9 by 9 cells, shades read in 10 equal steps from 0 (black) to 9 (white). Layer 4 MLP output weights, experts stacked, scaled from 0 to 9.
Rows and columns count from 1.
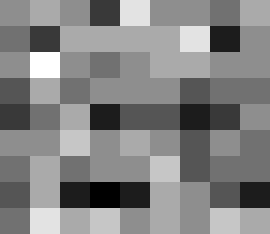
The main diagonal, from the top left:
5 2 5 5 3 5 3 3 6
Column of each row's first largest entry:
5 7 2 2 3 3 6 2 2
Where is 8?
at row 1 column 5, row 2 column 7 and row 9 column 2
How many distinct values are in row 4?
4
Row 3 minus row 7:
1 3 1 -1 0 -1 3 1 1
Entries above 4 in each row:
7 6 8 4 2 7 4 3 8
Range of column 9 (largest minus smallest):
5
